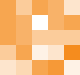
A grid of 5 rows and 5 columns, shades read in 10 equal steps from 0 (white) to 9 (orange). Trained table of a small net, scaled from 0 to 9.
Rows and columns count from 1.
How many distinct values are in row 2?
3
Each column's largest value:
7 7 7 8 9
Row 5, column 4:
8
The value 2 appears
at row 1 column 5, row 4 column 4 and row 5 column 1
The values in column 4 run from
2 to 8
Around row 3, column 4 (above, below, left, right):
6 2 4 4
